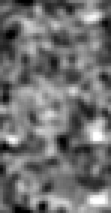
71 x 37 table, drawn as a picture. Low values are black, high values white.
Mirror symmetry: none. Slope: none. Grain: blotchy. Histogram: bell-shaped.
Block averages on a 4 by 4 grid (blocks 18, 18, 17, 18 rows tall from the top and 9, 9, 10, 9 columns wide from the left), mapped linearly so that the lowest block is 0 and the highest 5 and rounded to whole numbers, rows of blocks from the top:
0423 / 2433 / 4514 / 1344
